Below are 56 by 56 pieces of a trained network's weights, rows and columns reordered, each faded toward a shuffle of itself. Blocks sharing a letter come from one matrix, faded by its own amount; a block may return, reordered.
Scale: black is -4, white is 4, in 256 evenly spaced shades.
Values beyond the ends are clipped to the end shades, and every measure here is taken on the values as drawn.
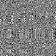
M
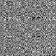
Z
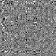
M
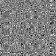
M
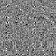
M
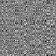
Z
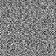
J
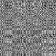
Z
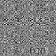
Z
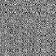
Z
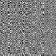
Z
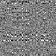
M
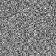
J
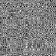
Z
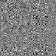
M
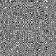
M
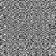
Z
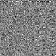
J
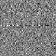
J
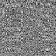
J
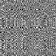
Z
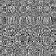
Z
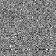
J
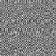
Z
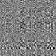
Z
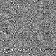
J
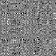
M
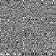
M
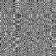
Z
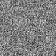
J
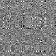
M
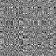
Z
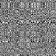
Z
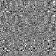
M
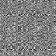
Z
